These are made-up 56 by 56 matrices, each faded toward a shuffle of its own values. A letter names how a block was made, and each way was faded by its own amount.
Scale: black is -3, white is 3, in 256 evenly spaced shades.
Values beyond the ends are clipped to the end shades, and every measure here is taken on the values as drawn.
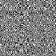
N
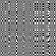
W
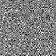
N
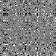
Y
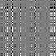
W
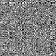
N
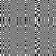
W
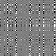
W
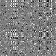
Y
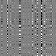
W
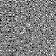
N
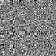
N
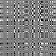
W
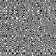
Y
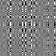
W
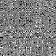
N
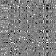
Y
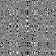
Y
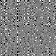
Y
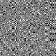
N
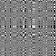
W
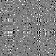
Y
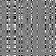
W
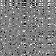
Y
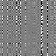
W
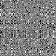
N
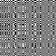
W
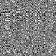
N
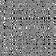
Y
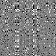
Y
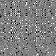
Y
